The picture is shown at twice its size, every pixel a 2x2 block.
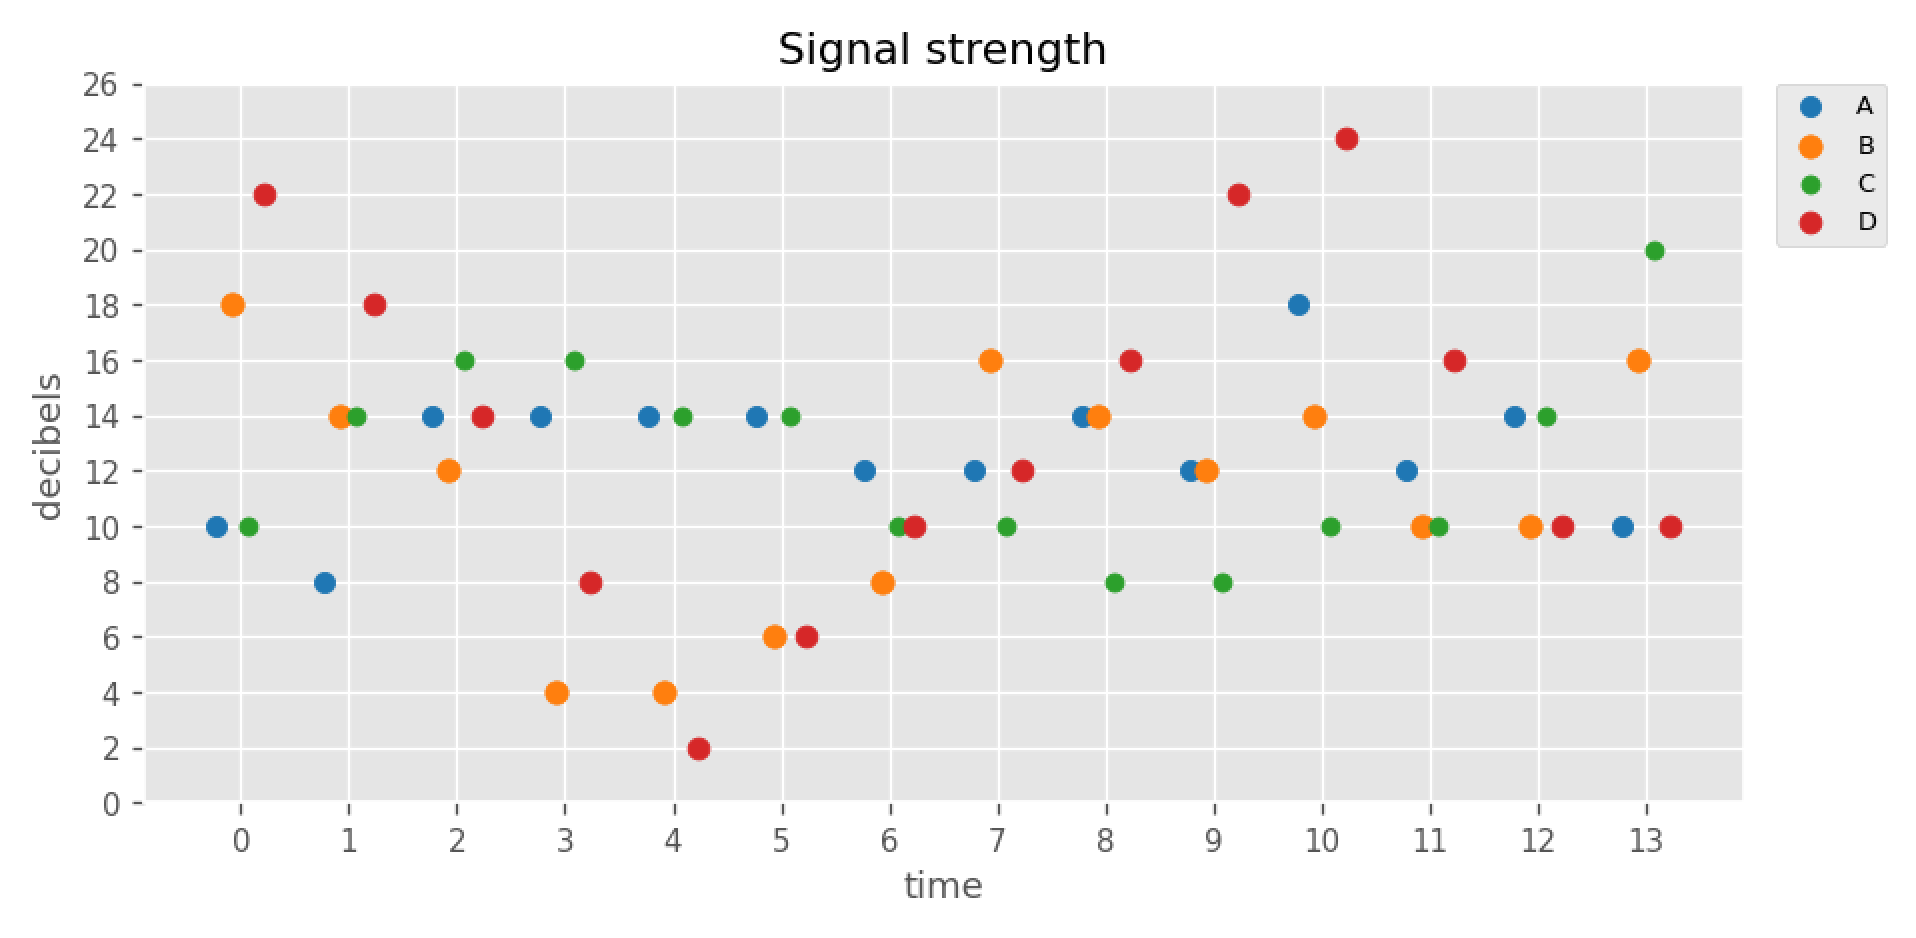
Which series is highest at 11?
D
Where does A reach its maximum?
10
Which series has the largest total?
D
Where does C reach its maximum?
13
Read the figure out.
Title: Signal strength
x-axis: time, ticks 0 1 2 3 4 5 6 7 8 9 10 11 12 13
y-axis: decibels, ticks 0 2 4 6 8 10 12 14 16 18 20 22 24 26
Legend: A, B, C, D
Values:
A: 10 8 14 14 14 14 12 12 14 12 18 12 14 10
B: 18 14 12 4 4 6 8 16 14 12 14 10 10 16
C: 10 14 16 16 14 14 10 10 8 8 10 10 14 20
D: 22 18 14 8 2 6 10 12 16 22 24 16 10 10
